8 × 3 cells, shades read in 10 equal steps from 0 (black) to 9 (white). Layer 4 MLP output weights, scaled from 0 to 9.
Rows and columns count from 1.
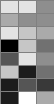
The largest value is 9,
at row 8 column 2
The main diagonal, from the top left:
8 5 6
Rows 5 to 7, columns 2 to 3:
8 5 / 1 4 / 3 2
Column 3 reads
5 5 6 4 5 4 2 6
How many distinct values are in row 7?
3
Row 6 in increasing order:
1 4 7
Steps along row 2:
down same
